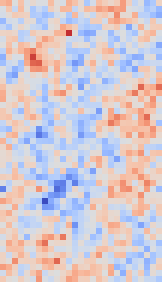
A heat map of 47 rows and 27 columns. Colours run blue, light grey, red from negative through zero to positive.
No regular stripes run through it. The halves do not mirror each other. There is no seam.
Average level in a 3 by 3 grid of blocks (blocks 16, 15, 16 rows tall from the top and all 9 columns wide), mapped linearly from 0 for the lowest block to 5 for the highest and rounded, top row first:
322
105
322
